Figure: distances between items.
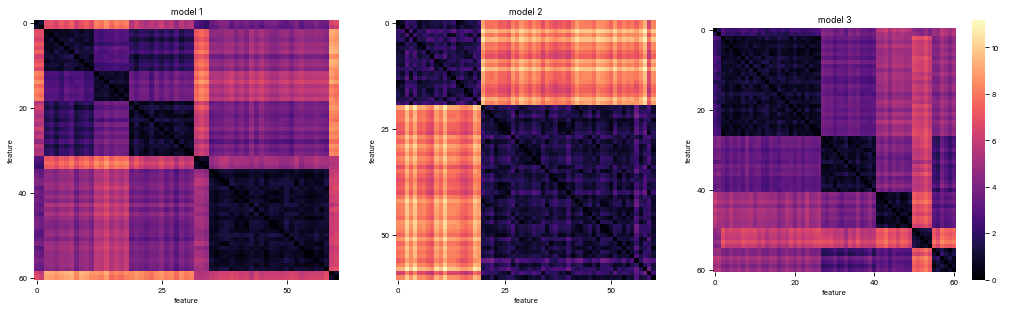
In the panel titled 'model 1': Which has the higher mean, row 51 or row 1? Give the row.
1
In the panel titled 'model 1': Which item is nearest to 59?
60
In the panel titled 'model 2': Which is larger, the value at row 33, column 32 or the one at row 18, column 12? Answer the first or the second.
the second
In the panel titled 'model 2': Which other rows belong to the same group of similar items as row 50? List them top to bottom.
20, 21, 22, 23, 24, 25, 26, 27, 28, 29, 30, 31, 32, 33, 34, 35, 36, 37, 38, 39, 40, 41, 42, 43, 44, 45, 46, 47, 48, 49, 51, 52, 53, 54, 55, 56, 57, 58, 59, 60
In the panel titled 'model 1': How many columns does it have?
61
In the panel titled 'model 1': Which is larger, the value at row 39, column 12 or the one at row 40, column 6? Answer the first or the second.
the first
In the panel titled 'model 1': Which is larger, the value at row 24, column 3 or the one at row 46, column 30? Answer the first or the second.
the second
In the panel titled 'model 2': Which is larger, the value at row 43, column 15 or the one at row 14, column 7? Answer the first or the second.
the first
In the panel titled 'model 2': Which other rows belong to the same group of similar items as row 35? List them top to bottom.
20, 21, 22, 23, 24, 25, 26, 27, 28, 29, 30, 31, 32, 33, 34, 36, 37, 38, 39, 40, 41, 42, 43, 44, 45, 46, 47, 48, 49, 50, 51, 52, 53, 54, 55, 56, 57, 58, 59, 60
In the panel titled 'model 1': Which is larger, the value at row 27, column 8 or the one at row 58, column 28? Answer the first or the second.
the second
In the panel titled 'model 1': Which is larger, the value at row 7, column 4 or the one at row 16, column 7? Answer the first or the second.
the second
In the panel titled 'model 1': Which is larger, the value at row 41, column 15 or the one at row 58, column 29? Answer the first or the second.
the first
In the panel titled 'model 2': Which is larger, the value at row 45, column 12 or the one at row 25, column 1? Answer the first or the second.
the first
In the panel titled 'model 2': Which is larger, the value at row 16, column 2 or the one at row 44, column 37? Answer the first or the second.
the first
